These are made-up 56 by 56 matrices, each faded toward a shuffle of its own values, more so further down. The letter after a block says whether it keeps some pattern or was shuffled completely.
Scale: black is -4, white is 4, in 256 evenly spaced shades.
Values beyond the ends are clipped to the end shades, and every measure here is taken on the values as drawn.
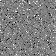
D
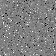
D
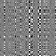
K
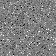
D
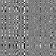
K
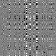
K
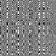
K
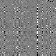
K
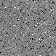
D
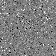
D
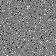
D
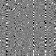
K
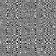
K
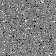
D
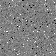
D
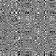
K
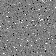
D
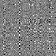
K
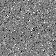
D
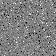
D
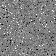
D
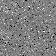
D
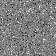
D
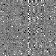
K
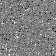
D
